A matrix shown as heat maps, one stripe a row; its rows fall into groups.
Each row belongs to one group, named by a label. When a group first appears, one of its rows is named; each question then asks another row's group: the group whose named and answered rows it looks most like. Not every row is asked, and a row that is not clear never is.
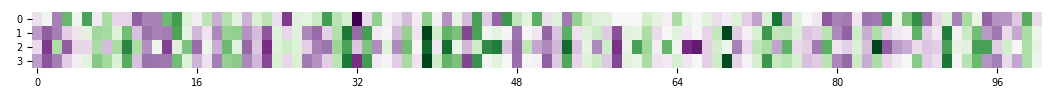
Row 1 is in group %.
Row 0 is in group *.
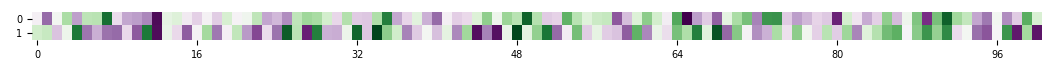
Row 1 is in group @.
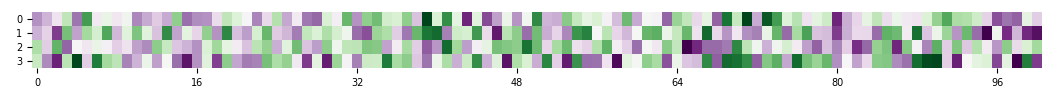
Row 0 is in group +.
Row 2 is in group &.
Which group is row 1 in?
*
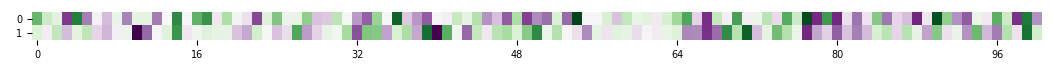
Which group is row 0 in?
@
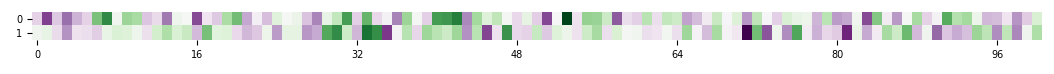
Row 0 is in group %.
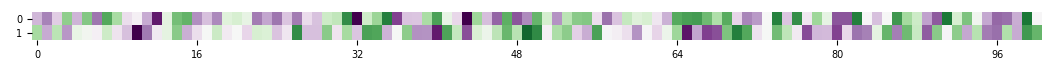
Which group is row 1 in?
&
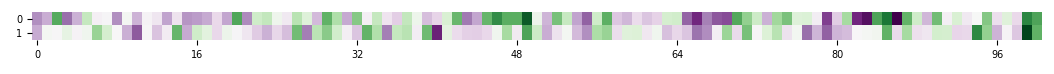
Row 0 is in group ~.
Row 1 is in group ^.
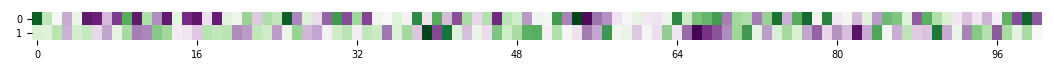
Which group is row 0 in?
@
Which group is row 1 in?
&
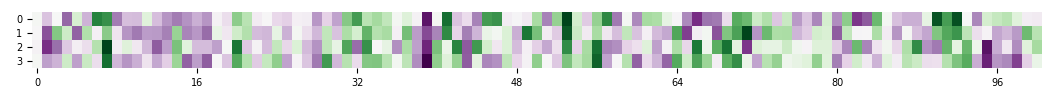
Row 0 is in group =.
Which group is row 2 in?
%
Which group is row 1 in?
+
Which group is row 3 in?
+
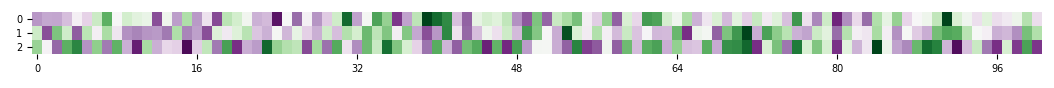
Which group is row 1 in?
+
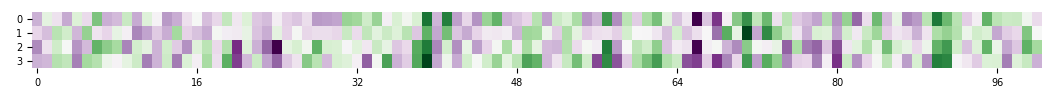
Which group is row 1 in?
+
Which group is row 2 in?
^
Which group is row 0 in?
=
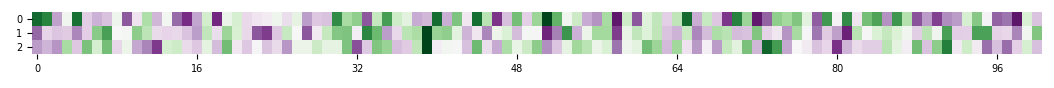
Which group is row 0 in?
@
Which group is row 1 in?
^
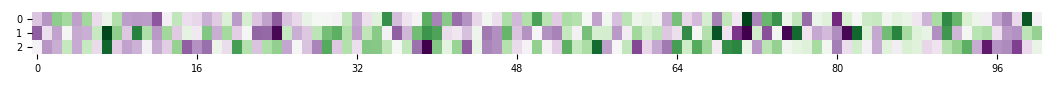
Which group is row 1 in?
^
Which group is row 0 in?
+
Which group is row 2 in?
+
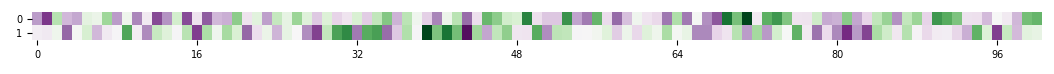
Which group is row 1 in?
&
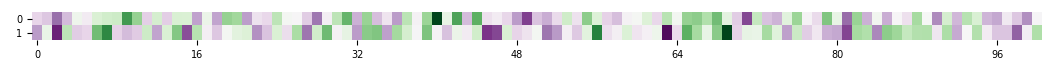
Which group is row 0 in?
%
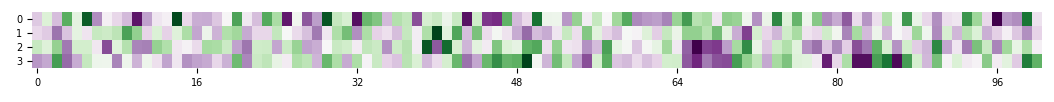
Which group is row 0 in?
+
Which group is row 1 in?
%
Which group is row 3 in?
~
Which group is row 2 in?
&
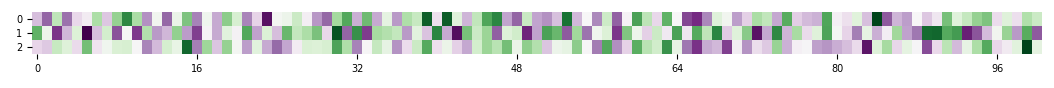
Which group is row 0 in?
%
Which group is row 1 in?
@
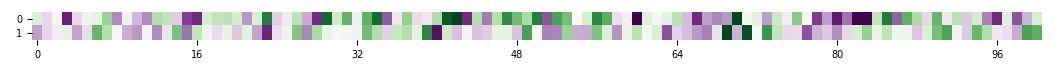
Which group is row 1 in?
^
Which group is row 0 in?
&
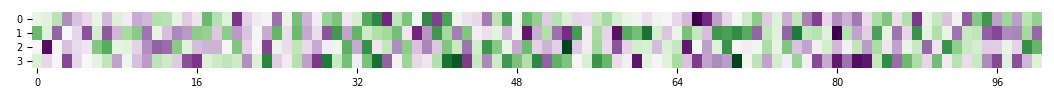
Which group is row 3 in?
&
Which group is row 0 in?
&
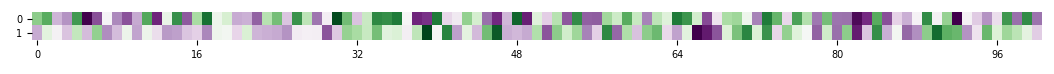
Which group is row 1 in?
=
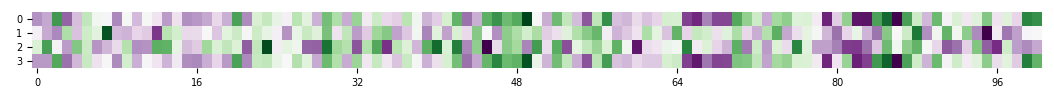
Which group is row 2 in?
&
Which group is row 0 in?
~
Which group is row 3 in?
~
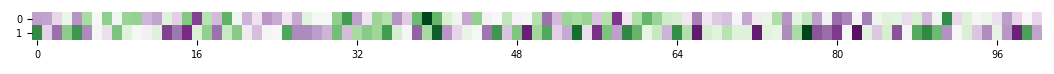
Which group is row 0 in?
*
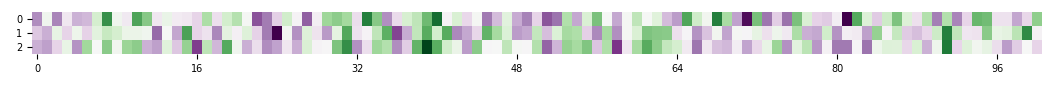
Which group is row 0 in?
^
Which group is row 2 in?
*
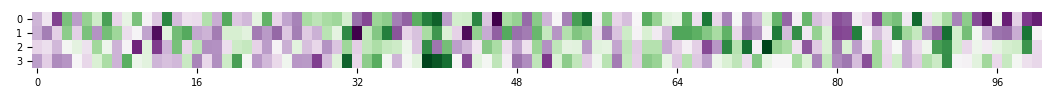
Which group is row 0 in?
*
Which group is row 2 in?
=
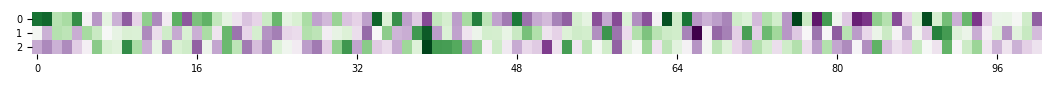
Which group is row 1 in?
*
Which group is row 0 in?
@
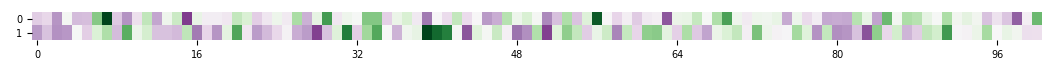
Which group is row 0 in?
^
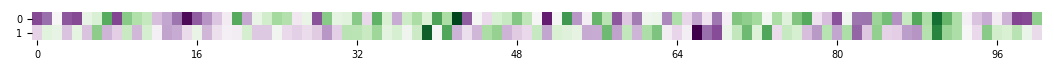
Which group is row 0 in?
~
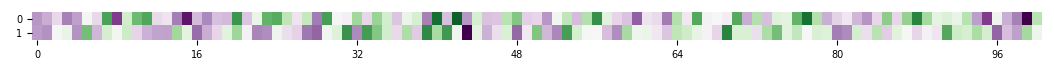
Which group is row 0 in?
~
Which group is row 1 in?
+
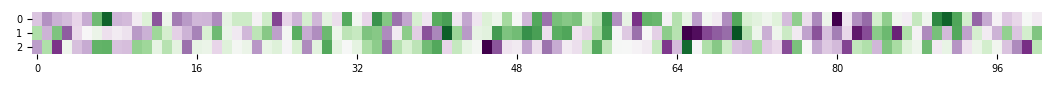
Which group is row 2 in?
^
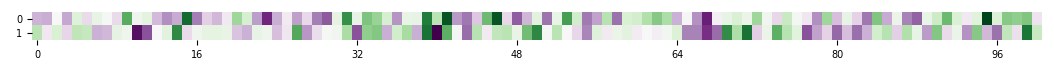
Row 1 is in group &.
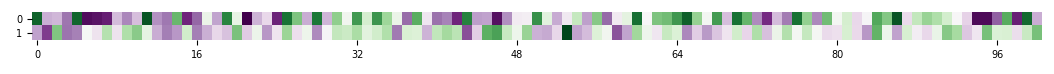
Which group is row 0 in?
@
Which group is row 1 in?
~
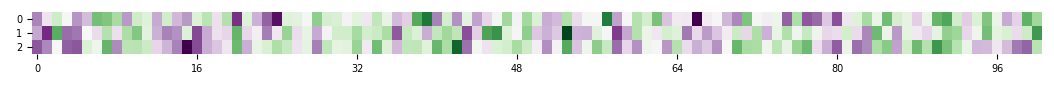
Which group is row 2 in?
~
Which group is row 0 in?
^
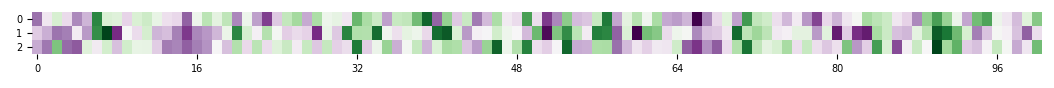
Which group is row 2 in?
~
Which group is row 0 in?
^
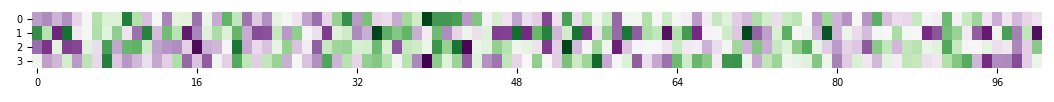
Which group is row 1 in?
@
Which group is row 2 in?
~
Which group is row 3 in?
+
